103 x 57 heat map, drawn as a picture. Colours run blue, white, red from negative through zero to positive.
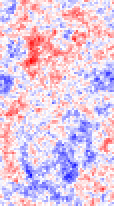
Grain: blotchy. Ninth with the lowest average: bottom middle. Histogram: bell-shaped. Mirror symmetry: none.
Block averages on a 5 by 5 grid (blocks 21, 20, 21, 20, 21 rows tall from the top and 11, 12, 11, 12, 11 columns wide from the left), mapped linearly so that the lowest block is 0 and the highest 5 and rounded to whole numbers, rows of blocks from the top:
2 4 3 4 3 | 1 5 4 3 2 | 3 3 3 2 1 | 3 2 1 0 3 | 3 1 0 2 3
